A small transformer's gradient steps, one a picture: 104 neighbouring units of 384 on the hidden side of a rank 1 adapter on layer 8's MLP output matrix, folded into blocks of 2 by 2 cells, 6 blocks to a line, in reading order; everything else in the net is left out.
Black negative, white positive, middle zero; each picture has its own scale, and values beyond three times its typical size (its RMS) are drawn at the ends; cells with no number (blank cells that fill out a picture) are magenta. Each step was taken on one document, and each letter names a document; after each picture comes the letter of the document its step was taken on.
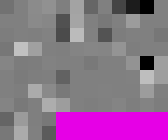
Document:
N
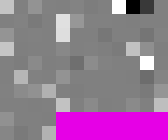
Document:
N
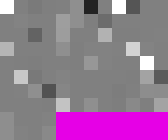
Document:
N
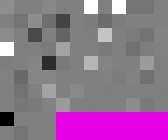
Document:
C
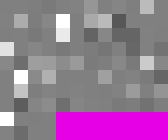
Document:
C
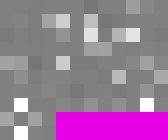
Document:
C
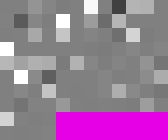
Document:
C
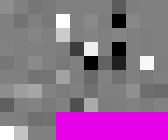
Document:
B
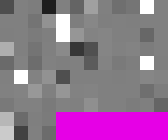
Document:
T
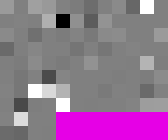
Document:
N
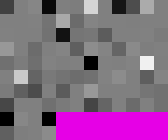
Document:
T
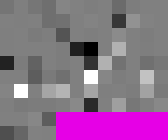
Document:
B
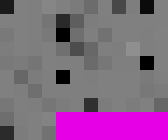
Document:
T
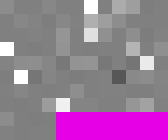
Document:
C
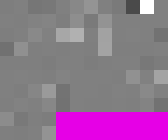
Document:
N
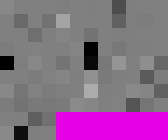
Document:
B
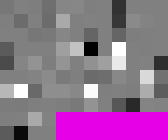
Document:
B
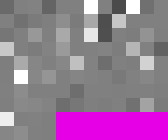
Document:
C
